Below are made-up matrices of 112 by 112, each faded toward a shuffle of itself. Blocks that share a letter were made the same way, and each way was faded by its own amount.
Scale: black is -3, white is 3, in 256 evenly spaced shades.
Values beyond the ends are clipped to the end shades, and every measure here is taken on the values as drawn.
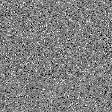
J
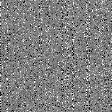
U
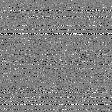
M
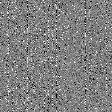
U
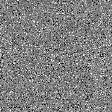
J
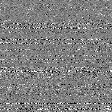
M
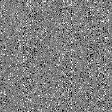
U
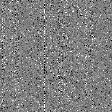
U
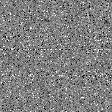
J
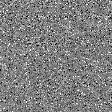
J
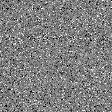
J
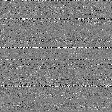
M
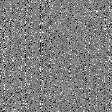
U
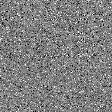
J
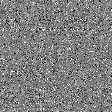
J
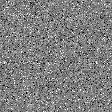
J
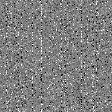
U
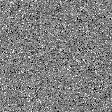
J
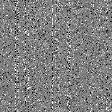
U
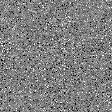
J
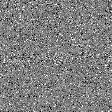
J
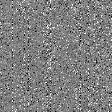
U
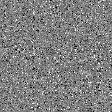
J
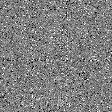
J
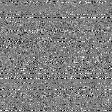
M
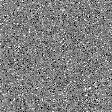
J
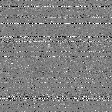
M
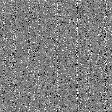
U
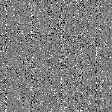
U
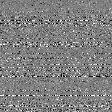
M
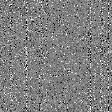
U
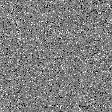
J
